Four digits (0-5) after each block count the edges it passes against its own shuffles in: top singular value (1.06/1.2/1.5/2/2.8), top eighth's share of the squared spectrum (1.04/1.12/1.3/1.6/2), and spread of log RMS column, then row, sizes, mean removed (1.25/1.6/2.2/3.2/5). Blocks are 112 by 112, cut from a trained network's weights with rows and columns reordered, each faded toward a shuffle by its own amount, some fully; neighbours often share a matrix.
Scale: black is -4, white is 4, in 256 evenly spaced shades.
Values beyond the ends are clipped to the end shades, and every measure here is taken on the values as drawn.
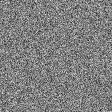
1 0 0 0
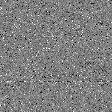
2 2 0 1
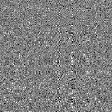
4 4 3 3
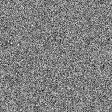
3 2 0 0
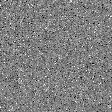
1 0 0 0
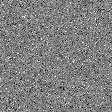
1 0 0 0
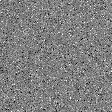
1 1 0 0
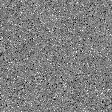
0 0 0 0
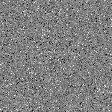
0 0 0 0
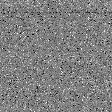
2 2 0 0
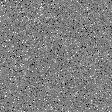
0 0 0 0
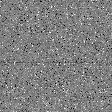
1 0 0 0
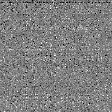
3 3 2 2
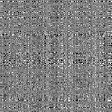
4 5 2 4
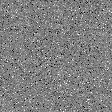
0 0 0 0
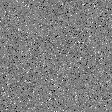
0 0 0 0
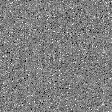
2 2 0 1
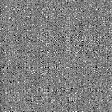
3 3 1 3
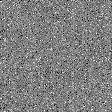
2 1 0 0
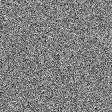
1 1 0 0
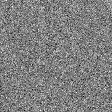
2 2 0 0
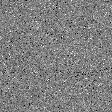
2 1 0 0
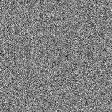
3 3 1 0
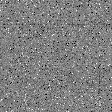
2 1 0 0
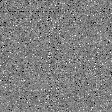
2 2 1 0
